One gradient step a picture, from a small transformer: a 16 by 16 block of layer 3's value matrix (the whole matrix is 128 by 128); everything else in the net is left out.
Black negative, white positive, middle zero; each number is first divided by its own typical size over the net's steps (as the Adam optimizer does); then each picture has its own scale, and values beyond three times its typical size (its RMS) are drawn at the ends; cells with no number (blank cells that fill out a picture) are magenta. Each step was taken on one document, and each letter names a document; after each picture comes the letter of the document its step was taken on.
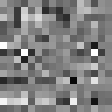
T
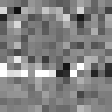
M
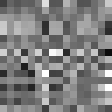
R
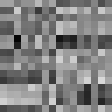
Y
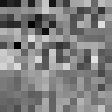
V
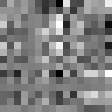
R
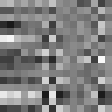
Y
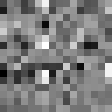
T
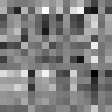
M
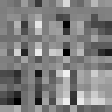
R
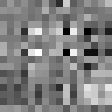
R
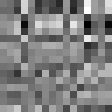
R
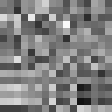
V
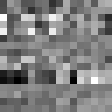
T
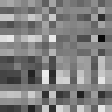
Y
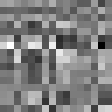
Y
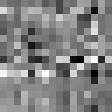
M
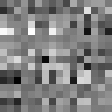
T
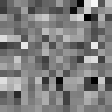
M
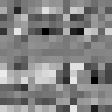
M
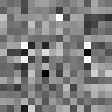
R
